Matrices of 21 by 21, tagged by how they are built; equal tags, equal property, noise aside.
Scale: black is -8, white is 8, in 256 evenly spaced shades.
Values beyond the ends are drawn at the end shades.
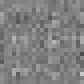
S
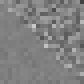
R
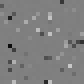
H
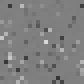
H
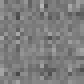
S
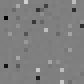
H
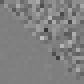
R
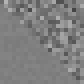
R
